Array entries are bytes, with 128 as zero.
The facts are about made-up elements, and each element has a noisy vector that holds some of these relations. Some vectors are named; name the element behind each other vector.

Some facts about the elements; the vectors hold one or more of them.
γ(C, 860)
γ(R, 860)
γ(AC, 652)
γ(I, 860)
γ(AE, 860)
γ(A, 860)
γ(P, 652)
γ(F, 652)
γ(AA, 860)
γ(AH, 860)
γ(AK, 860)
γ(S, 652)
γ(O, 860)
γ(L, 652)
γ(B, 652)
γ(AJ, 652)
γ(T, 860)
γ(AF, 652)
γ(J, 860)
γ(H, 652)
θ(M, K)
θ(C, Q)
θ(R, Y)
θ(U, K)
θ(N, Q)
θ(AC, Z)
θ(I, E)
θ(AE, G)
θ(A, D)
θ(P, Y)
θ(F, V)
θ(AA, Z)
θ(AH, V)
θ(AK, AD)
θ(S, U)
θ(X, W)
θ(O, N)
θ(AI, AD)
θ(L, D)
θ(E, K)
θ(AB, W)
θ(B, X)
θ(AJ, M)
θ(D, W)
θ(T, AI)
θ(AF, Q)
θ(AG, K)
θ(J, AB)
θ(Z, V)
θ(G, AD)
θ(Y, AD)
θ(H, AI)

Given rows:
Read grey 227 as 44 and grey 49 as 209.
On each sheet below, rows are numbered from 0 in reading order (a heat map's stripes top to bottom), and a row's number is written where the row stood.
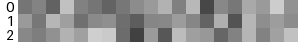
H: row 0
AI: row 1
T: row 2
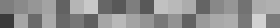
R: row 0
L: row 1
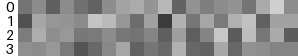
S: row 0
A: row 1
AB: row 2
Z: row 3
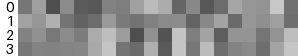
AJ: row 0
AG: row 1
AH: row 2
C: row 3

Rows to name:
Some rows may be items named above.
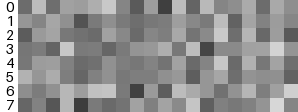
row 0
J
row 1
AD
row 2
X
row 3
H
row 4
W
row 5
E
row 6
T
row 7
P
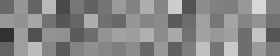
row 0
P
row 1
M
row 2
B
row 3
D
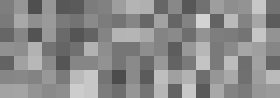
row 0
AJ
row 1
AB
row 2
AF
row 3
U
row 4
D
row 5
AK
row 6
I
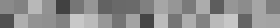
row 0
Y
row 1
A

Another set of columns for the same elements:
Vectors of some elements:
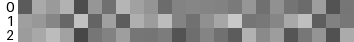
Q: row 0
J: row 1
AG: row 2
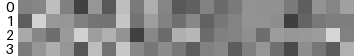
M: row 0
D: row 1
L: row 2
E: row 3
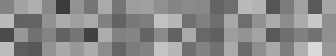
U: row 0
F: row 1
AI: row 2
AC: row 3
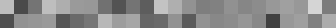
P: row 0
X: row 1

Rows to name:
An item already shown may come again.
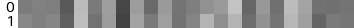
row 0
AE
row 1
AK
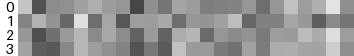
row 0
AJ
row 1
A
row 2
B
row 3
H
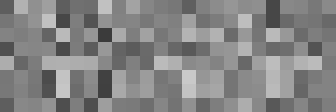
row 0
W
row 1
Y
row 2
AK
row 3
G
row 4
AF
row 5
T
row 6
T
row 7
AD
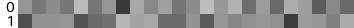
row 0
R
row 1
X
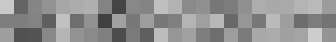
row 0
S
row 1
AK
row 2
H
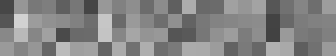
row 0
AI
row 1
D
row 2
AB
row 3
I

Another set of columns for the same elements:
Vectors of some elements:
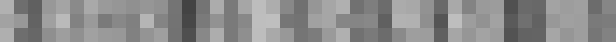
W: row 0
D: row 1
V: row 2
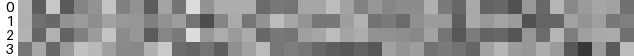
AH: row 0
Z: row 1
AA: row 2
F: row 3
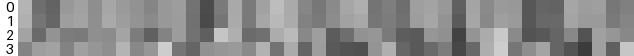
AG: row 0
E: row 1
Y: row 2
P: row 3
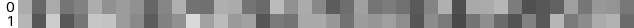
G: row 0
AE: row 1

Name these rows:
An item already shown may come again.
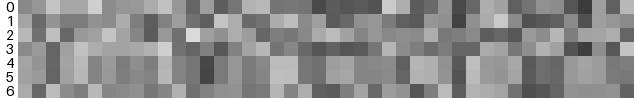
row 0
H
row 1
Y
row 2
I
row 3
AF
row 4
D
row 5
D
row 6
AI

